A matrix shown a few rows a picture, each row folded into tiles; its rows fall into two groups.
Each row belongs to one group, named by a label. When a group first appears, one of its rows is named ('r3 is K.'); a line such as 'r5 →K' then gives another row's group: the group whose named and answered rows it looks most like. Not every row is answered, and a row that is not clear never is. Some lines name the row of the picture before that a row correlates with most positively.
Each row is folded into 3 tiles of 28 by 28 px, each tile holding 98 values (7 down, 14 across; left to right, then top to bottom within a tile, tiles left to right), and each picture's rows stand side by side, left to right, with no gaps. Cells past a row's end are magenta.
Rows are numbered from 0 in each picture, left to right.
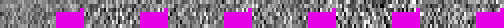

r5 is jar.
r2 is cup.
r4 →cup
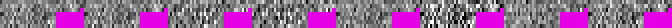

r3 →cup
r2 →cup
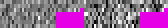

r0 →cup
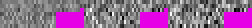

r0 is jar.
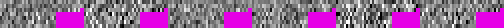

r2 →cup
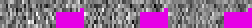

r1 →jar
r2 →jar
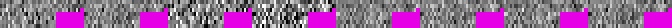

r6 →jar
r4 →jar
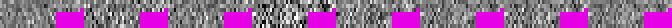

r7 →jar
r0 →cup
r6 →jar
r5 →jar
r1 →cup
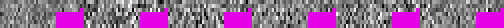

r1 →cup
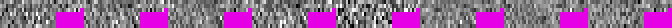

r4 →cup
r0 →cup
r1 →cup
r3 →cup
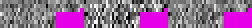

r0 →jar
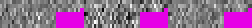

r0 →cup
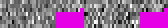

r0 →cup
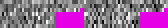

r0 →cup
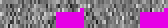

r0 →jar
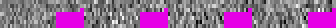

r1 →cup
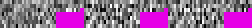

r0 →cup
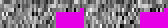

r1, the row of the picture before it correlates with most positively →2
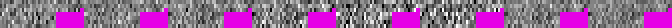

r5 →cup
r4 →jar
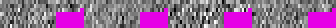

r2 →cup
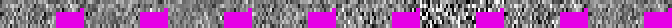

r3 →jar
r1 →cup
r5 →cup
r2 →cup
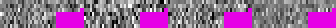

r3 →cup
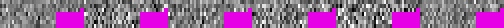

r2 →cup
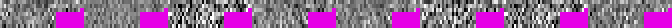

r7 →cup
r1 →jar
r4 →cup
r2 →jar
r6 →jar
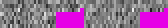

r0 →jar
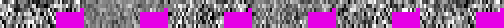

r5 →cup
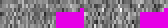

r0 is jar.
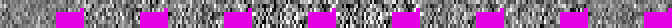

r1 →cup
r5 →jar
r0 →cup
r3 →jar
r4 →jar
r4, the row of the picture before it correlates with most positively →1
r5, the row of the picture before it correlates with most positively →1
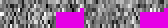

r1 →cup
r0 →jar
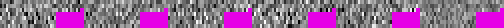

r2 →cup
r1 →cup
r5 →jar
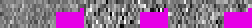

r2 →jar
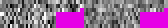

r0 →jar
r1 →cup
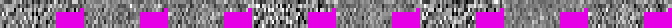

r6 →cup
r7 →jar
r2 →jar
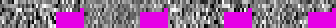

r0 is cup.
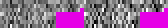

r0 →jar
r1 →jar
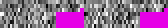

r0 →jar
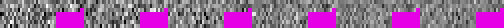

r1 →cup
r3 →jar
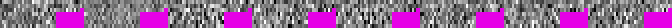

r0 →cup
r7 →cup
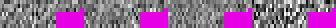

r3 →cup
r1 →cup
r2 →jar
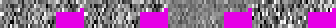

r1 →jar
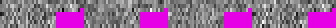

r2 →jar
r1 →cup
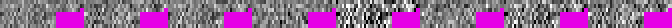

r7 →jar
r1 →jar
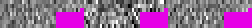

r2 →cup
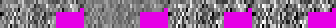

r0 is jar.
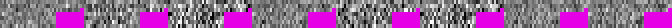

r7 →jar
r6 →jar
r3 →jar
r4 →cup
